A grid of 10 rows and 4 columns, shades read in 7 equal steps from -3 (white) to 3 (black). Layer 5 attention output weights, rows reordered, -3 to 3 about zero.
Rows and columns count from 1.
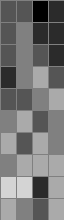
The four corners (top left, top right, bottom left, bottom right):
1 2 -1 -1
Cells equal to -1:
11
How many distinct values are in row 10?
3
